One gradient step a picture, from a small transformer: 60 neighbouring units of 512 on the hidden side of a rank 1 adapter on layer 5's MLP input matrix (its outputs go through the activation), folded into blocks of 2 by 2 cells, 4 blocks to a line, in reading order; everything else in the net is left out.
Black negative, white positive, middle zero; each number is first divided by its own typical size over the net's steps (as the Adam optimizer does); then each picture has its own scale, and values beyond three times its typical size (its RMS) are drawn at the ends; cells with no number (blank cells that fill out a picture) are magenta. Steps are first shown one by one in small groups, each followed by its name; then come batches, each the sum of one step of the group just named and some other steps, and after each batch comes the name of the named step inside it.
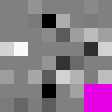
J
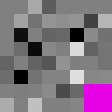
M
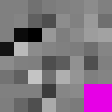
J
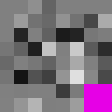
M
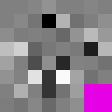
J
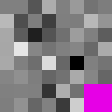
J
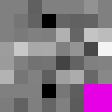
J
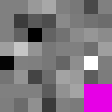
J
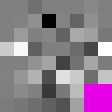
J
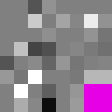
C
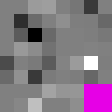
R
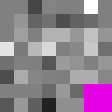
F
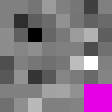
R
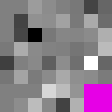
R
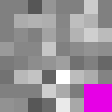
F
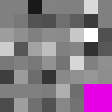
F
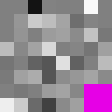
F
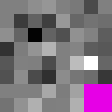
R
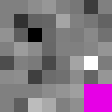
R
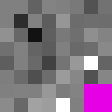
R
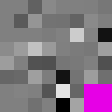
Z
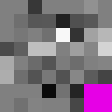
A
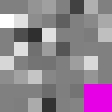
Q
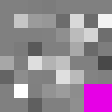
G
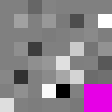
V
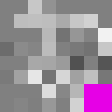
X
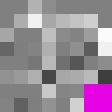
X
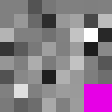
G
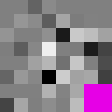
X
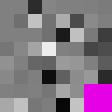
Z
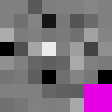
A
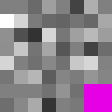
Q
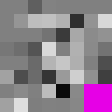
V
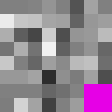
Q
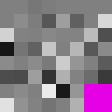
V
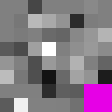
A
